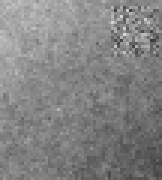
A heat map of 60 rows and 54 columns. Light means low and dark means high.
The top right is the roughest part. The histogram is bell-shaped. The top left is the ninth with the lowest average. In the top right lies a patch that is rougher than the rest. The field climbs toward the bottom right. There are no regular stripes.
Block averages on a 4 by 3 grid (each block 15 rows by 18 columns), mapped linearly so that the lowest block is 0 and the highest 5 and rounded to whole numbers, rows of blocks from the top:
0 1 2
1 2 3
2 3 4
3 4 5
